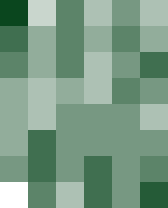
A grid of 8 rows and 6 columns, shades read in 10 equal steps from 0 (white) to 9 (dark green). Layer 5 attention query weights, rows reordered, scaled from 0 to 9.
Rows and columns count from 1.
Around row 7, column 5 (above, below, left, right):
5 5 7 6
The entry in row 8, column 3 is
3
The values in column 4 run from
3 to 7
